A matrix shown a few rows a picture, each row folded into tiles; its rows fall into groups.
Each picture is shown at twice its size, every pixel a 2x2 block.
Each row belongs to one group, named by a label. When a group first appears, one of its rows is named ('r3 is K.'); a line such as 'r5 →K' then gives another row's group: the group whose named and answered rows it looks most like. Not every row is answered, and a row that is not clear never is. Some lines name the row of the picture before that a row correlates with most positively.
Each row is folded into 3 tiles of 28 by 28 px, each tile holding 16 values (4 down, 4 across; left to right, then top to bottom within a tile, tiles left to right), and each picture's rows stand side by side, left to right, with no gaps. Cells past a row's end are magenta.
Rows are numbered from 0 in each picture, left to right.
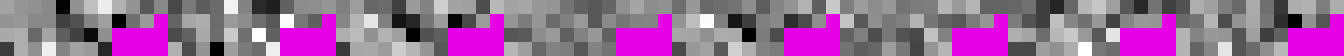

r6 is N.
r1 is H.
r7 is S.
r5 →S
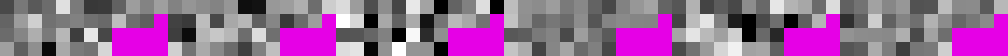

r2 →N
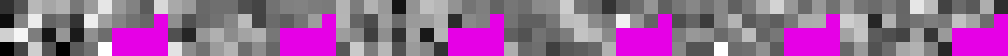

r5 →N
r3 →H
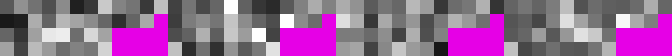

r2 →N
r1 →H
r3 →H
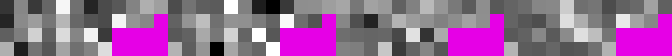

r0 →H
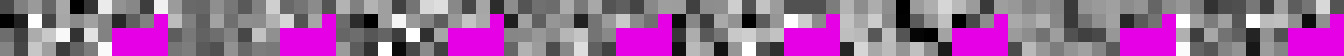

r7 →S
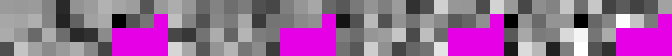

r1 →N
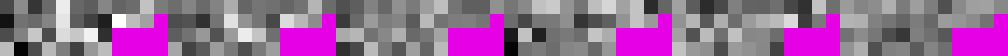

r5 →N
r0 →H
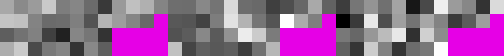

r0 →N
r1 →H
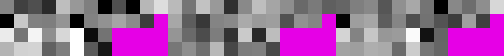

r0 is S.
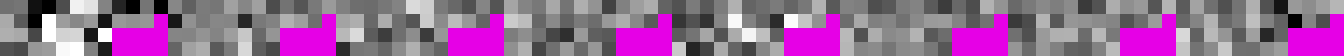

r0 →N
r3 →N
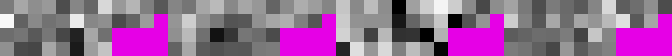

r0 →S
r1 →N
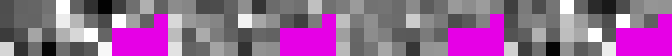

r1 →S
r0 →H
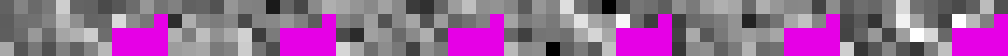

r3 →H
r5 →H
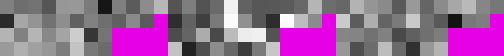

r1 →H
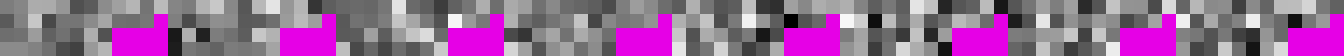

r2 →H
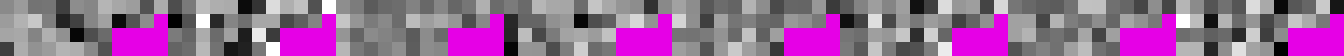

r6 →N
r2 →S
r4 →N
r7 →N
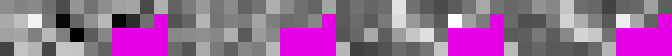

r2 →H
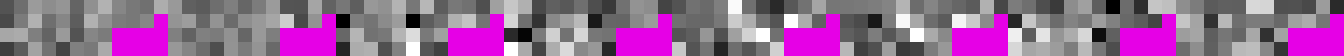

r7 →N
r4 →H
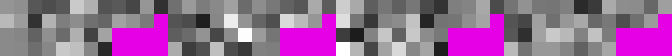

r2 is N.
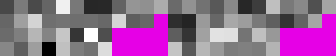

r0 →H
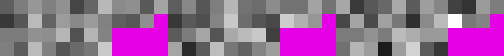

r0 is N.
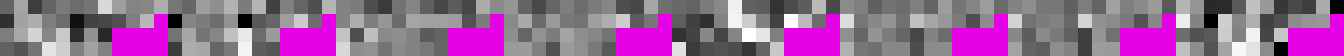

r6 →S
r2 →S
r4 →H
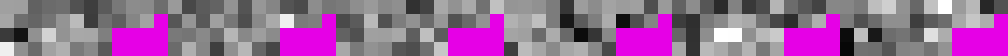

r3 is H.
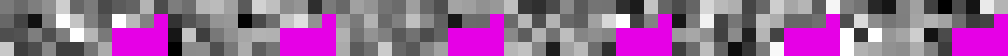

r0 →H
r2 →S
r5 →S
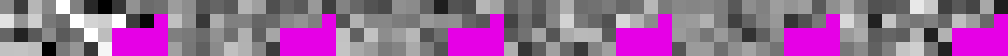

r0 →H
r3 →H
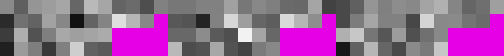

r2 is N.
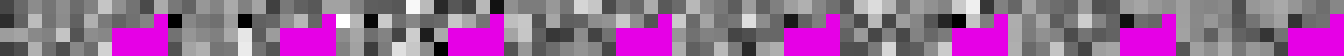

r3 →N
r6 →S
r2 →N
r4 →S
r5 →S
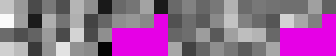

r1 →H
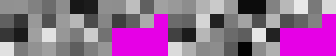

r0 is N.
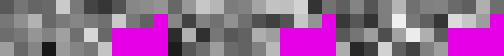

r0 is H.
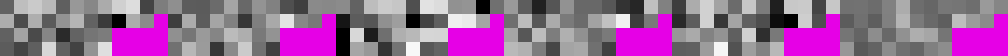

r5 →H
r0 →S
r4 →S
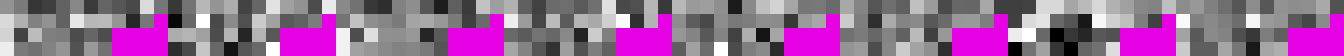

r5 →N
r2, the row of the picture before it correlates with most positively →3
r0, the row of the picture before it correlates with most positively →3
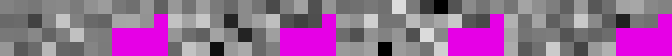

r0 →H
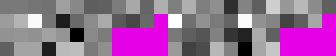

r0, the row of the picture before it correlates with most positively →1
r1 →S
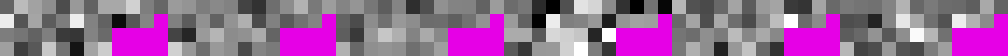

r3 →N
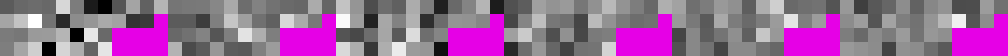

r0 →H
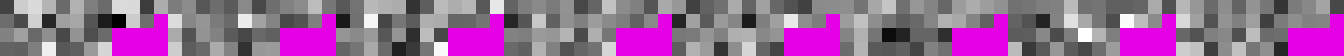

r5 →N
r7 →N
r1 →S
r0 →S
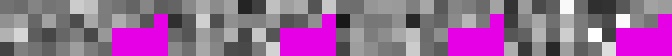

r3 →H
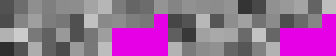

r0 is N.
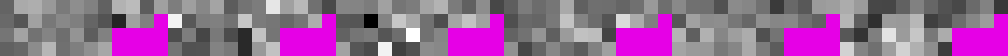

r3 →H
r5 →N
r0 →S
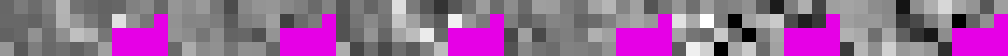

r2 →H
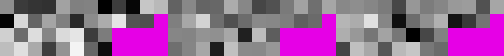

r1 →H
